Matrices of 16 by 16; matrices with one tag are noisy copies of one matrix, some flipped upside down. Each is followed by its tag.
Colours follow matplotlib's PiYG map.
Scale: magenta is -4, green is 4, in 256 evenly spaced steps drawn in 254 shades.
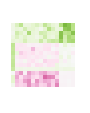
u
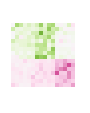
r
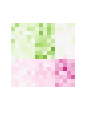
r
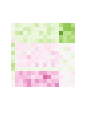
u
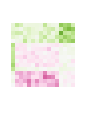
u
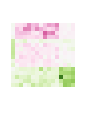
u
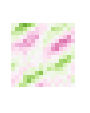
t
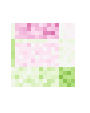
u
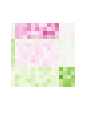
u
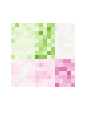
r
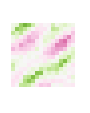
t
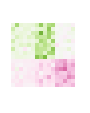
r
